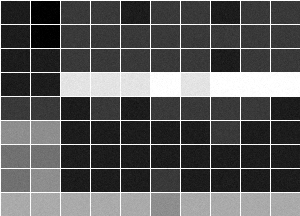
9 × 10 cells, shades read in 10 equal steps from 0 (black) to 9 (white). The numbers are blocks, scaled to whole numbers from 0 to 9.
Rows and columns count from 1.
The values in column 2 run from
0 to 6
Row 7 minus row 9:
-2 -2 -5 -5 -5 -4 -5 -5 -5 -5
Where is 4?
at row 7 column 1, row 7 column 2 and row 8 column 1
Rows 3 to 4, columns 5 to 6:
2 2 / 8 9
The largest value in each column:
6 6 8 8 8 9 8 9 9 9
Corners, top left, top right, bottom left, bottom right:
1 2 6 6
